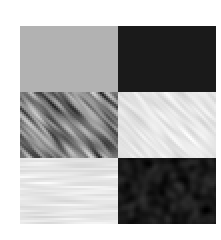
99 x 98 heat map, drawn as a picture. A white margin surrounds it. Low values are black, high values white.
It is made of 3 by 2 panels. Panel 1,1: high, flat. Panel 1,2: very low, flat. Panel 2,1: middling, slanting down to the right, strong in contrast. Panel 2,2: very high, slanting down to the right, faint in contrast. Panel 3,1: very high, streaked across, faint in contrast. Panel 3,2: very low, blotchy, faint in contrast.
